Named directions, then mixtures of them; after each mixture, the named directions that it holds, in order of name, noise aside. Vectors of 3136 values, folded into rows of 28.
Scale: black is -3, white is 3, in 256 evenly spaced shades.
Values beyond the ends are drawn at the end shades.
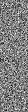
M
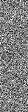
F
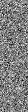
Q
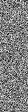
F, M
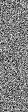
F, M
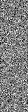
F, M, Q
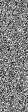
M, Q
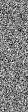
M, Q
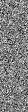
F, M, Q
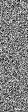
F, M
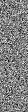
F, M, Q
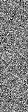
F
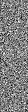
F, M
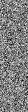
Q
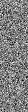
Q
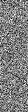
F
